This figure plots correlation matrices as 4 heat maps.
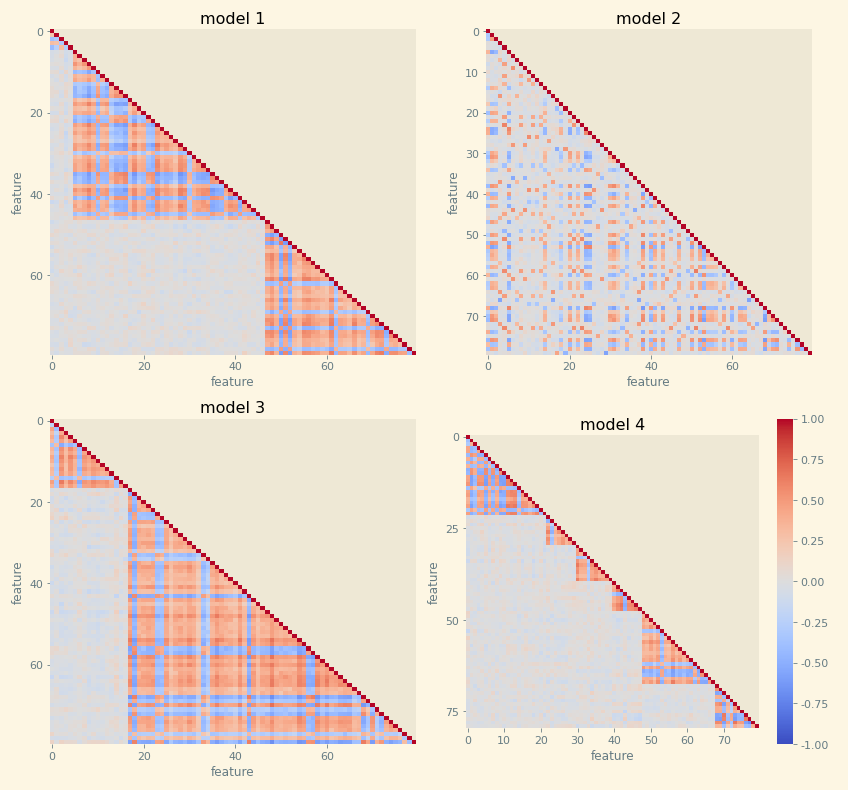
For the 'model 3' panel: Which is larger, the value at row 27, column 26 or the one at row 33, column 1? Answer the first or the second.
the first
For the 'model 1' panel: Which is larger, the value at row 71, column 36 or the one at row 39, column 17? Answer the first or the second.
the second
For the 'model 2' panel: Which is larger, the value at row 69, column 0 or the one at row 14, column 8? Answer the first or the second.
the second
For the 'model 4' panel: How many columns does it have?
80
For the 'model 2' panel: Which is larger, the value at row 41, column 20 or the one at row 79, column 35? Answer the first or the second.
the first
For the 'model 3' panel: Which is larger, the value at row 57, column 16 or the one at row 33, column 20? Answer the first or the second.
the first
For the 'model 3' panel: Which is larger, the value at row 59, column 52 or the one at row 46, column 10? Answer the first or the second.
the first
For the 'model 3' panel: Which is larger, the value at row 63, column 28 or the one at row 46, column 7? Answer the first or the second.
the first
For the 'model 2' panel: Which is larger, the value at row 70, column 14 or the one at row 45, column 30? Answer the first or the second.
the first
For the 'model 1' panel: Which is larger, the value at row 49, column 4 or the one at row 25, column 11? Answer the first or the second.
the second
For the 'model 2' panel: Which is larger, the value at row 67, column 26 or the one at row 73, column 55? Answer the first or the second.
the second
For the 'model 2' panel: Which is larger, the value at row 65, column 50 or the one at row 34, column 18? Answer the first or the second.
the second
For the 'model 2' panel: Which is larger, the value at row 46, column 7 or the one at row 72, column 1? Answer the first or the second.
the first
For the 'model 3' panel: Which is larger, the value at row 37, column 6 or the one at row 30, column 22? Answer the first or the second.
the second
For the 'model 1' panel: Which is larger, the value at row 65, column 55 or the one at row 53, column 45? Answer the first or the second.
the first
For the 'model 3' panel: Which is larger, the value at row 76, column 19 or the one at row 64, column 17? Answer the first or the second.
the second
